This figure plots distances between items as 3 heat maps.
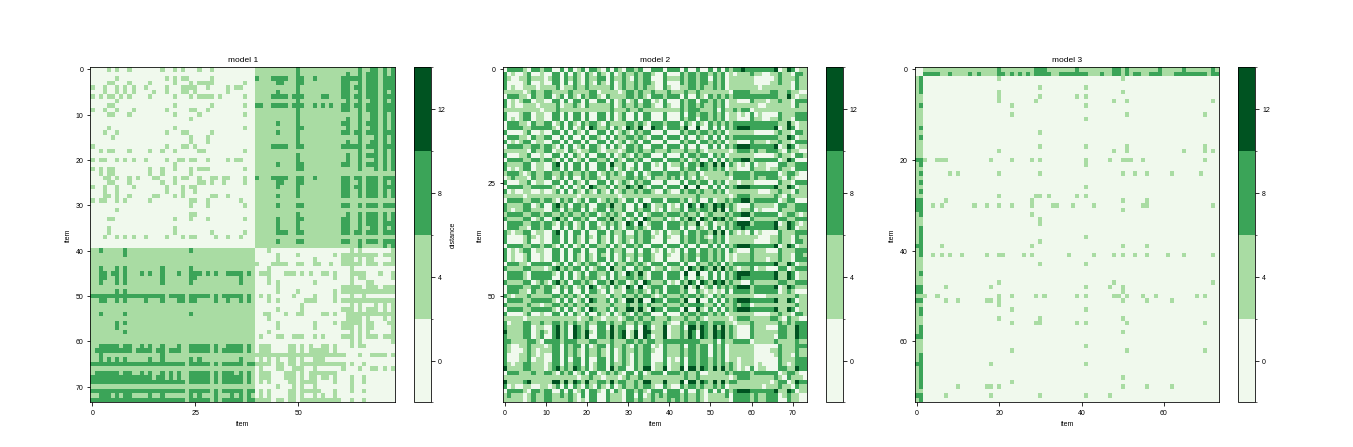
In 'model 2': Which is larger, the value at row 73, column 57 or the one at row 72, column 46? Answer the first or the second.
the first
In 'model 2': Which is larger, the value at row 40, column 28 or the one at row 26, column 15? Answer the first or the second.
the first
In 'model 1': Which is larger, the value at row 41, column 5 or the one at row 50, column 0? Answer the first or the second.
the second
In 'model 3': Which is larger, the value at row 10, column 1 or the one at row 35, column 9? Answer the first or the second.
the first
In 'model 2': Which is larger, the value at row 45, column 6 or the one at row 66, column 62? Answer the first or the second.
the second
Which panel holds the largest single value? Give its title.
model 2
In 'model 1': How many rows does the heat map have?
74
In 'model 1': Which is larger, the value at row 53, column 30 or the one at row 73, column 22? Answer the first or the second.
the second
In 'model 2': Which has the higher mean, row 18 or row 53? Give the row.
53
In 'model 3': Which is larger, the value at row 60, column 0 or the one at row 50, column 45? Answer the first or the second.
the first
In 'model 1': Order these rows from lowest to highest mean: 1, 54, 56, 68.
1, 56, 54, 68
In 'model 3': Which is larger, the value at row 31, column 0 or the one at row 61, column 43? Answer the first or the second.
the first
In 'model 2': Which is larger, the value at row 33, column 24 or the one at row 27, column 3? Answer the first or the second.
the first
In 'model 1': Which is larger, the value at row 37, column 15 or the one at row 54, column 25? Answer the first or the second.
the second
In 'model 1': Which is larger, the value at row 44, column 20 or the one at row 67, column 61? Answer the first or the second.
the first
